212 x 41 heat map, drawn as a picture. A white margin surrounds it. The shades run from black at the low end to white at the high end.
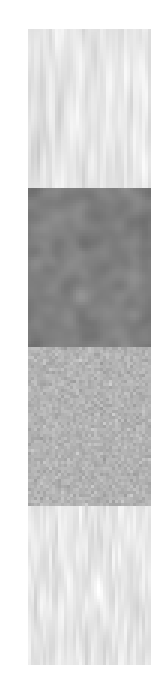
It is made of 4 by 1 panels. Panel 1,1: very high, streaked downward, faint in contrast. Panel 2,1: middling, blotchy, faint in contrast. Panel 3,1: high, fine-grained, faint in contrast. Panel 4,1: very high, streaked downward, faint in contrast.
